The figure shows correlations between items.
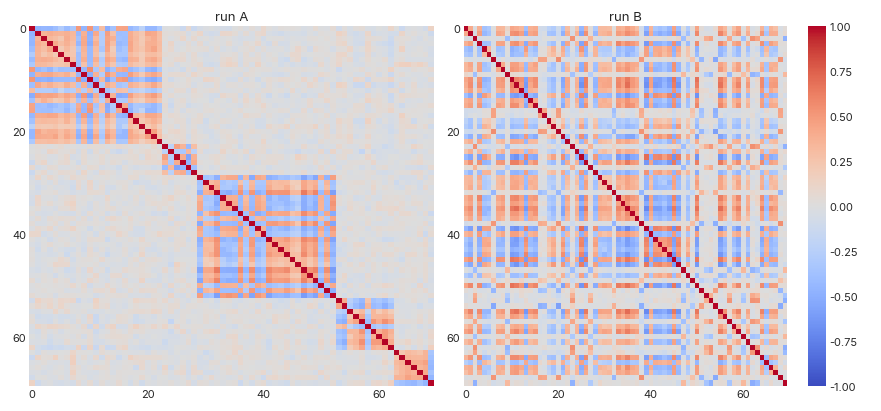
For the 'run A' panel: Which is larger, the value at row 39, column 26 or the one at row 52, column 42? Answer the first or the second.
the first
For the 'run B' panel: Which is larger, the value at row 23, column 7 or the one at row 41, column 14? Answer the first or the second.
the first
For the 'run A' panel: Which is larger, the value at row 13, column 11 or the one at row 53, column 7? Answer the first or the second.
the first
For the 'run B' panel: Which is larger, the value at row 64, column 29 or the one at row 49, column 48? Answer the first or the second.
the first
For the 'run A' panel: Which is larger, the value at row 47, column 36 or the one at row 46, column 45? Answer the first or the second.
the first
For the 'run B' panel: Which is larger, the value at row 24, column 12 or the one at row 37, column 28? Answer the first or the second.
the first
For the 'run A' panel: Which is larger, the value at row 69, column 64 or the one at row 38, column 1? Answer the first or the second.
the second
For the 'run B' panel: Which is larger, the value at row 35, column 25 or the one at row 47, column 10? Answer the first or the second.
the second
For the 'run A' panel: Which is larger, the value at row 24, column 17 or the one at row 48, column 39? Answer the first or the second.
the first
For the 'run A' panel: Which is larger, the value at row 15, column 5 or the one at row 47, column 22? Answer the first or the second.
the second
